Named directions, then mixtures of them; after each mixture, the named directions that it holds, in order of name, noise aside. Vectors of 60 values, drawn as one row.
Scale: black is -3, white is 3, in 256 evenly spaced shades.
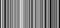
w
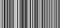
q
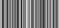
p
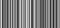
p, w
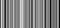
w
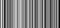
q, w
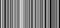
w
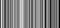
w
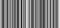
p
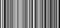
q, w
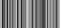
p, q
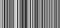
q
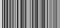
p, q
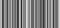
p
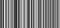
q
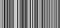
q
